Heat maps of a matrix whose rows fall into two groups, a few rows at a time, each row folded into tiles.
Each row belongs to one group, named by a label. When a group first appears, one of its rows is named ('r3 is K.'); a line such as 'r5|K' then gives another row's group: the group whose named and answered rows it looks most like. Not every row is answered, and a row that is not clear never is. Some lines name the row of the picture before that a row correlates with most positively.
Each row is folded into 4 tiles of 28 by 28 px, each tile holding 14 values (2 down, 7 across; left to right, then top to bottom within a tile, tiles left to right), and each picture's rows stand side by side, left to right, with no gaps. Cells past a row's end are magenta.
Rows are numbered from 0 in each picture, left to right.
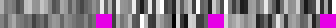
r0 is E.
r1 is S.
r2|E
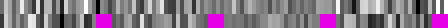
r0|S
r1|S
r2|E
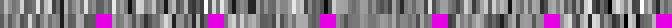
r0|S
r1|E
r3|E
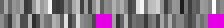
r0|S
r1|E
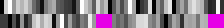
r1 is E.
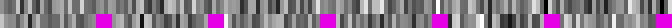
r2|E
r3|E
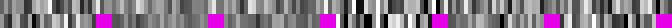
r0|S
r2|E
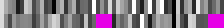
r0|E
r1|S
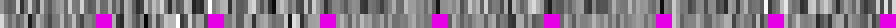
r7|E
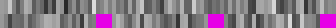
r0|E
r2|S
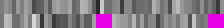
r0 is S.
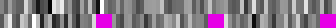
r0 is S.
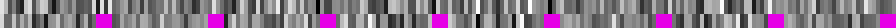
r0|E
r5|E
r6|S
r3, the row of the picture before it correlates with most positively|0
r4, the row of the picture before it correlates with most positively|2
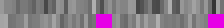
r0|E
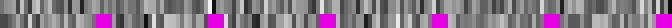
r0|S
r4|E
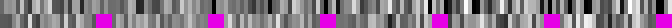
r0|S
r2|E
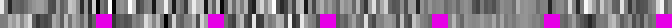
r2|S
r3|S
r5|E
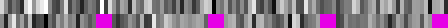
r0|E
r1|S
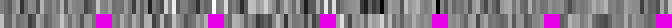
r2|E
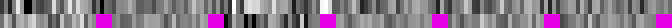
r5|S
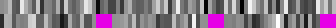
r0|S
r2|E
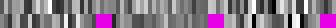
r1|E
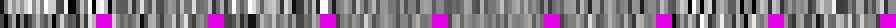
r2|E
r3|S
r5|S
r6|S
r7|S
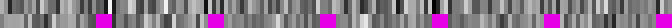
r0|E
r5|E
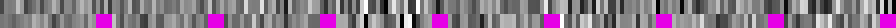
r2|S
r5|E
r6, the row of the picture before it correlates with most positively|5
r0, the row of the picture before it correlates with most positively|4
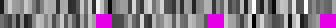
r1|S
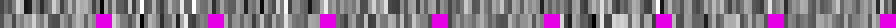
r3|S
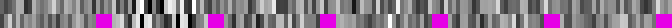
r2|S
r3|E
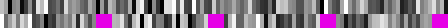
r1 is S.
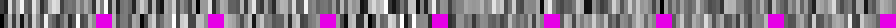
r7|S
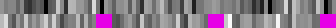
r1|S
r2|E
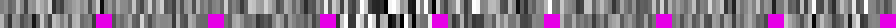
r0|S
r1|S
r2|E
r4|E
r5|E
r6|S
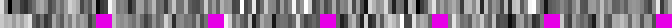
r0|E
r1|E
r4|S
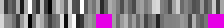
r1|E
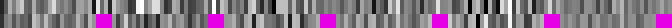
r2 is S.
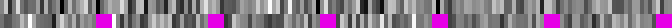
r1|E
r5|S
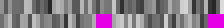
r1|E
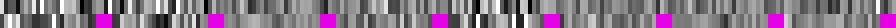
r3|S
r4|S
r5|S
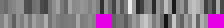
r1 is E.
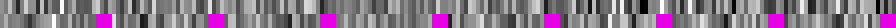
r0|E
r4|S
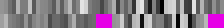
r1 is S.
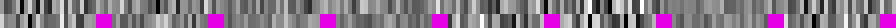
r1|E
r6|S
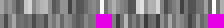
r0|E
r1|E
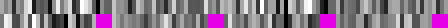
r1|E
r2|S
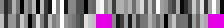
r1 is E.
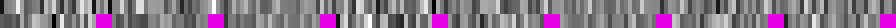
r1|E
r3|S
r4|S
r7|S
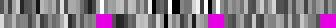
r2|S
